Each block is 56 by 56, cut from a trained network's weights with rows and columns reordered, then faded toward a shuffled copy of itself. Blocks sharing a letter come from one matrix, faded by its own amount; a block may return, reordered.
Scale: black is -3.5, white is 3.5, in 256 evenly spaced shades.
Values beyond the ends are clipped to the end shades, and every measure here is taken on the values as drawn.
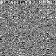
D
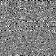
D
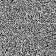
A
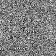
A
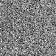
A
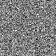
A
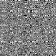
D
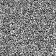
A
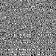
D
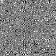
D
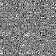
D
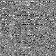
D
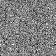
A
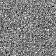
A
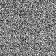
A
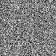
A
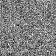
A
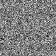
A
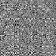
D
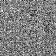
A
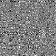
D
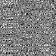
D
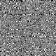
D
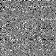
D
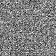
A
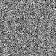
A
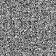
A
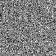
A
